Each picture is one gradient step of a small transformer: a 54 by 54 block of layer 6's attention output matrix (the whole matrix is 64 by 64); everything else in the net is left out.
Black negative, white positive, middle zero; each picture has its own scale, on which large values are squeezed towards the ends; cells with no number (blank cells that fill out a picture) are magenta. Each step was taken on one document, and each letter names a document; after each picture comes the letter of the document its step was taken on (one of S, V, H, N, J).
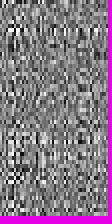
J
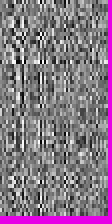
J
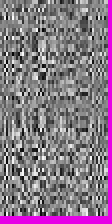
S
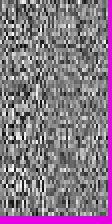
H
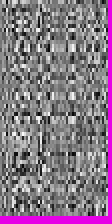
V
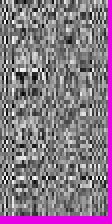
S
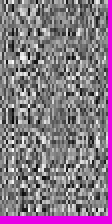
H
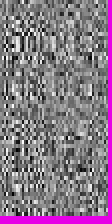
S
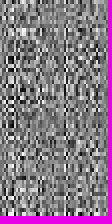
J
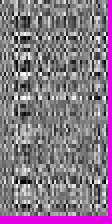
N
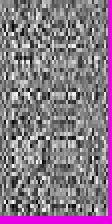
V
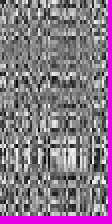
N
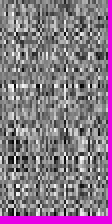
J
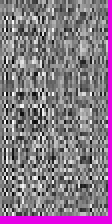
S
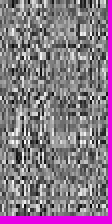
H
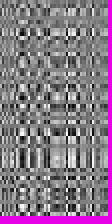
N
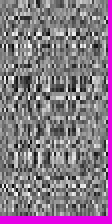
V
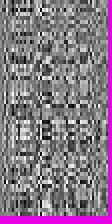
V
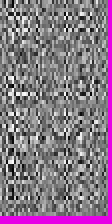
J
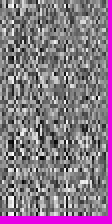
J
